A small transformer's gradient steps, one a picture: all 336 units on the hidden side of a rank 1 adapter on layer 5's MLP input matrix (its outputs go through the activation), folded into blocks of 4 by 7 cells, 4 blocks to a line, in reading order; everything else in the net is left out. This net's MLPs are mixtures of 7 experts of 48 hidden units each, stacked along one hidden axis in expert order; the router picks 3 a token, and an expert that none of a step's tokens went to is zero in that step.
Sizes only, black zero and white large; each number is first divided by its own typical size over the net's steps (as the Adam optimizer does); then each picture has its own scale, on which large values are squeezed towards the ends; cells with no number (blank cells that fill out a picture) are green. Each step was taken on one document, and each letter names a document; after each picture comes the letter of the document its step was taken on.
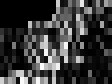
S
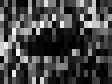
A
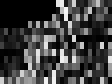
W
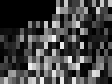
W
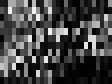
A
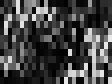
A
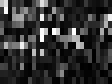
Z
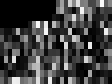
S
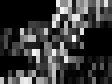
S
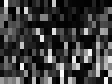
Z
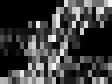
W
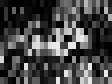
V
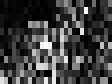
S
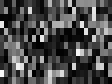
A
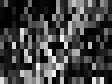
S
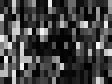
A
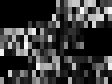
W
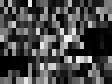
W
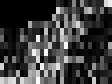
S
